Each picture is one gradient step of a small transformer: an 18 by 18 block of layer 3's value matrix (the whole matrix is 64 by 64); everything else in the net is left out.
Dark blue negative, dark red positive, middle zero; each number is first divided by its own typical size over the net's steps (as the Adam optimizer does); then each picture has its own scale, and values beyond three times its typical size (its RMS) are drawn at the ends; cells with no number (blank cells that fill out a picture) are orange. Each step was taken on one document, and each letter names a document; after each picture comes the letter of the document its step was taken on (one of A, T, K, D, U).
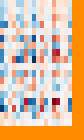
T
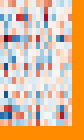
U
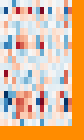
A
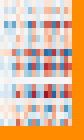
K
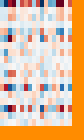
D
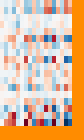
K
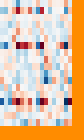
A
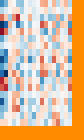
T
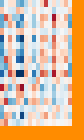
T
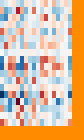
T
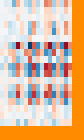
K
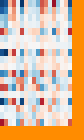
T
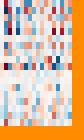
A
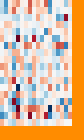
A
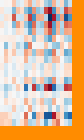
K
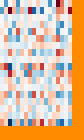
D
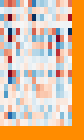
D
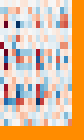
A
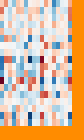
T
